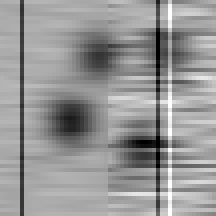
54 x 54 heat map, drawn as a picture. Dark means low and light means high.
Columns 6, 40 and 43 differ from the columns beside them. The left part is calmer, up to a seam about 50% of the way across. There are four dips. The values are skewed, with a long tail toward low values.
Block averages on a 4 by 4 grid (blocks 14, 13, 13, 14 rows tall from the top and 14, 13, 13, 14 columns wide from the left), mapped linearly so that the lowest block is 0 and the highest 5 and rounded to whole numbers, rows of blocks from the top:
4323 / 4134 / 3004 / 4535
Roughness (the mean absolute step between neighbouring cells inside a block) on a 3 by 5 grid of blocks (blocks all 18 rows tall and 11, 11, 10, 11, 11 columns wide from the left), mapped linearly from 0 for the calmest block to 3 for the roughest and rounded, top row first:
1 0 1 2 1 | 1 1 1 3 1 | 1 0 1 3 2
